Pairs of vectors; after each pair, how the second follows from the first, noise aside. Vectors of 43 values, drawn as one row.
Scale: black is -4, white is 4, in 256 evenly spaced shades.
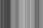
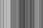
negated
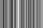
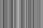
shrunk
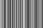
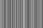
shrunk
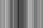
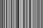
sign-scrambled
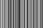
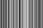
sign-scrambled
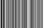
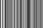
negated
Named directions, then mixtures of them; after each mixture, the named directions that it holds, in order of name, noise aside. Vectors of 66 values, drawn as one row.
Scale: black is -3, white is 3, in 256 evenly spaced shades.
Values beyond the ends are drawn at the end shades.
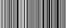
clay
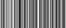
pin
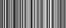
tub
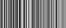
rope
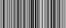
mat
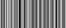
pin, rope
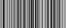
mat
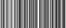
pin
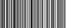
mat, tub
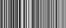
rope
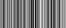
mat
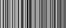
rope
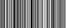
mat, tub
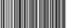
pin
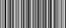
pin, tub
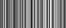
tub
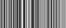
mat, rope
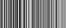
rope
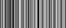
pin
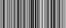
mat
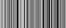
clay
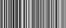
rope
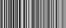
rope
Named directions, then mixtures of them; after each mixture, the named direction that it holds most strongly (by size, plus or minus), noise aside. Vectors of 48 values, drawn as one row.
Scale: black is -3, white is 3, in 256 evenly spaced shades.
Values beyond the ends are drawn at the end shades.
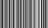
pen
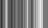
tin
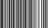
pen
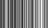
tin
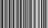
pen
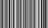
pen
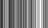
tin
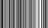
pen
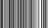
pen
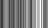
tin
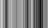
tin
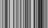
tin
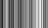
tin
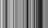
tin
